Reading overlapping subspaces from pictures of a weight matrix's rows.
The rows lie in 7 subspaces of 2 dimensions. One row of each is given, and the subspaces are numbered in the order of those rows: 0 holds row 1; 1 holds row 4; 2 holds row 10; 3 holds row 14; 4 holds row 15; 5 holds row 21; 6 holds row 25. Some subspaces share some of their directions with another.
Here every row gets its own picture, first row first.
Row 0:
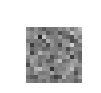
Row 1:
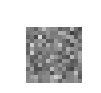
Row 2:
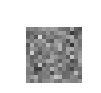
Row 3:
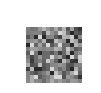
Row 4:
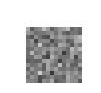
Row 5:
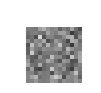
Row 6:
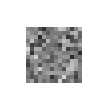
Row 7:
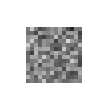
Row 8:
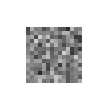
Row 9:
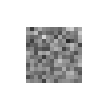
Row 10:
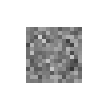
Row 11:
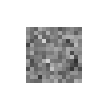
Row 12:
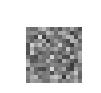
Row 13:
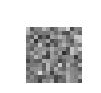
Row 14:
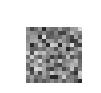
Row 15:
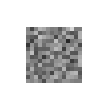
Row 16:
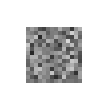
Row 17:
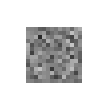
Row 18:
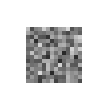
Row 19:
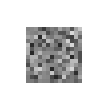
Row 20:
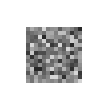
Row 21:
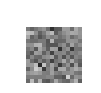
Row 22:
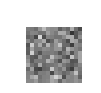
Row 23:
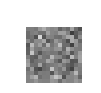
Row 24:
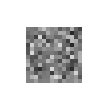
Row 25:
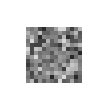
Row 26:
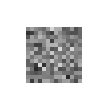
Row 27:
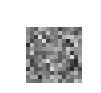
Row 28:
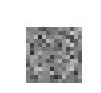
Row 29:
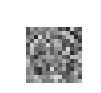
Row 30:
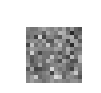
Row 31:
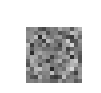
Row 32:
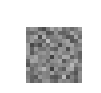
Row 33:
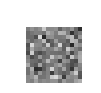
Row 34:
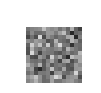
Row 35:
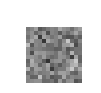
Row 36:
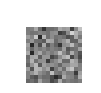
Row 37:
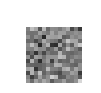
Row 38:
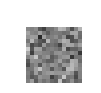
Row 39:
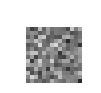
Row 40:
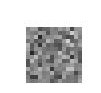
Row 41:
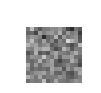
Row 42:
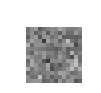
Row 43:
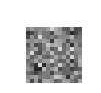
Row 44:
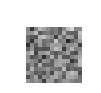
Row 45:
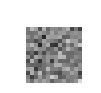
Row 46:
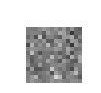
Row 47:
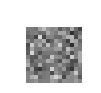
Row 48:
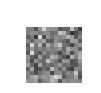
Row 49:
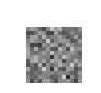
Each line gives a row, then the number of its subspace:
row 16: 4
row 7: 4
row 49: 5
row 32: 5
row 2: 5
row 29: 1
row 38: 6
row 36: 0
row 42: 2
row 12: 5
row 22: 0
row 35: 2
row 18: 1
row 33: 3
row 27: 2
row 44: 4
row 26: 5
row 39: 3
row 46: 6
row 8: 1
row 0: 4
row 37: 3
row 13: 1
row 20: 3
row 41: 4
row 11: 2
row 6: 6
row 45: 3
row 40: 3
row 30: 6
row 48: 0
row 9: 4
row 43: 5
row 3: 6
